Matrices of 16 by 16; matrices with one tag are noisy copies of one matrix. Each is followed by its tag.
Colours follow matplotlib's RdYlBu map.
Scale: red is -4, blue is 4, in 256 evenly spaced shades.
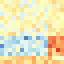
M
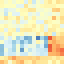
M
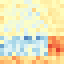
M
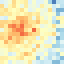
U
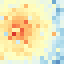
U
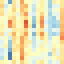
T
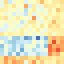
M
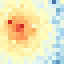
U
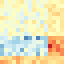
M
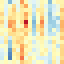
T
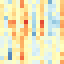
T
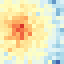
U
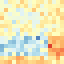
M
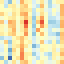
T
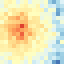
U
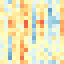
T
